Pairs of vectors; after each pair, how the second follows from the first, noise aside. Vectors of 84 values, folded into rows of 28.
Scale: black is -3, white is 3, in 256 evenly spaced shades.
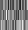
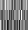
reversed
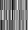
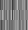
shrunk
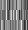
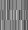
shrunk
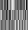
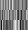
reversed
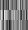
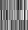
reversed
